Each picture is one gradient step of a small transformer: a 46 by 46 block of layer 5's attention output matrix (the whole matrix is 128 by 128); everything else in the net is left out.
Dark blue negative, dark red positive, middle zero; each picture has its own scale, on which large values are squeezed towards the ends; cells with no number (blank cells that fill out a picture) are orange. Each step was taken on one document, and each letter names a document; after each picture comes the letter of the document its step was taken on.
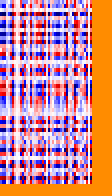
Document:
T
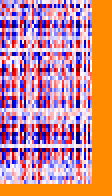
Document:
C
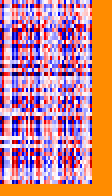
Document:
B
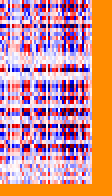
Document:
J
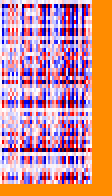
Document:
J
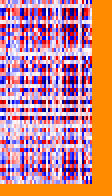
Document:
J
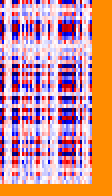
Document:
B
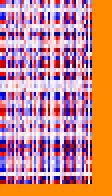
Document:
T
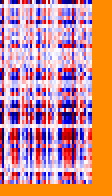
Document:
B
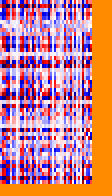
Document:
T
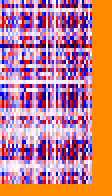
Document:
J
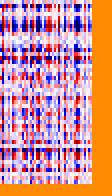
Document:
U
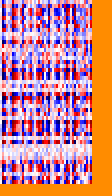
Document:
T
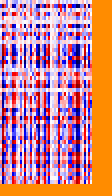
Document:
U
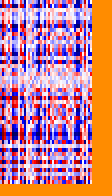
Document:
U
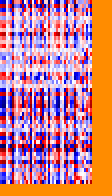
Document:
T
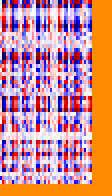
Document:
U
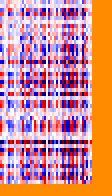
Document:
J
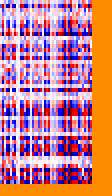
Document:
C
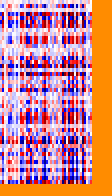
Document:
J
